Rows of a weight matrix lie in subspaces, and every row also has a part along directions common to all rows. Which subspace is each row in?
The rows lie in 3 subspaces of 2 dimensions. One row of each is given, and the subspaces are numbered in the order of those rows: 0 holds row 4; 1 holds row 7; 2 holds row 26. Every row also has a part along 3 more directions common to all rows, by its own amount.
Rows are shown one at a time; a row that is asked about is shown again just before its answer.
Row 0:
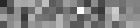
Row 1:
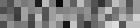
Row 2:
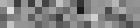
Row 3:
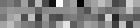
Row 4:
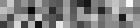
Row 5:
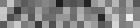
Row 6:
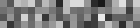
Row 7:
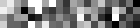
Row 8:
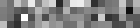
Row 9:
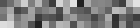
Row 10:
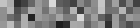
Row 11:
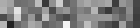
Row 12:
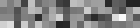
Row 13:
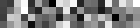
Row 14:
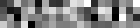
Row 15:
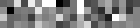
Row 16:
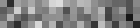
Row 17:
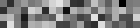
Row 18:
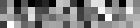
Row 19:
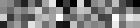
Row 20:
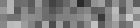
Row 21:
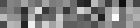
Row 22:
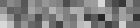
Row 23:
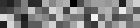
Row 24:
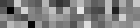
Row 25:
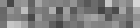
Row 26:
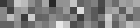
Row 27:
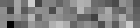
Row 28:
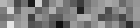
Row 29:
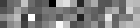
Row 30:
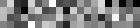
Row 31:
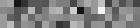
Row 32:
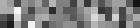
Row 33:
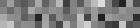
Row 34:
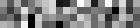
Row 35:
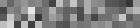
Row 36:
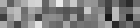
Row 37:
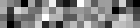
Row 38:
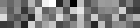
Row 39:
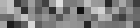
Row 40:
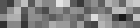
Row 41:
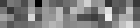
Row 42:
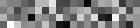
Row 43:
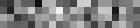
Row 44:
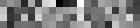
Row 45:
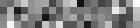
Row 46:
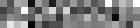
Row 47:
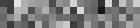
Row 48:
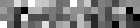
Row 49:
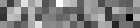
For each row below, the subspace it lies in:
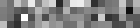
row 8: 1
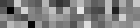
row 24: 2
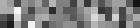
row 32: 1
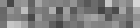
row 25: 2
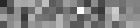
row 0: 2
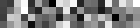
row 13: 2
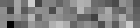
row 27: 2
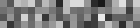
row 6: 1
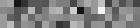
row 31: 2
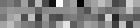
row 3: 1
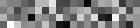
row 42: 2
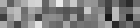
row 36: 0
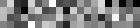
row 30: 2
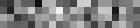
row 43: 0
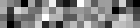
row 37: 1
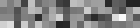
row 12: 0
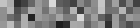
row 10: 2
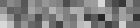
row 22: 1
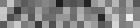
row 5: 0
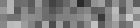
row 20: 0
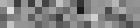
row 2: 2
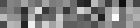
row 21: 2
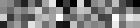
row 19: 1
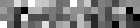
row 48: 1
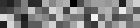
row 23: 0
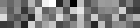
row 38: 0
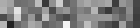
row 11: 1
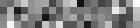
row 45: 1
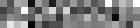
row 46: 2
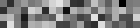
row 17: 0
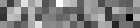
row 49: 0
